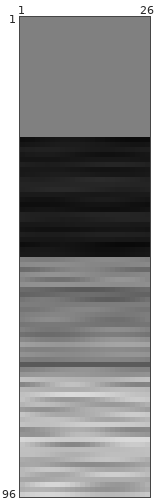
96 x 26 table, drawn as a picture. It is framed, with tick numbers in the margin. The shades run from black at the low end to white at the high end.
The table splits into 4 rows of 1 panel. Panel 1,1: middling, flat. Panel 2,1: very low, streaked across, faint in contrast. Panel 3,1: middling, streaked across. Panel 4,1: high, streaked across.
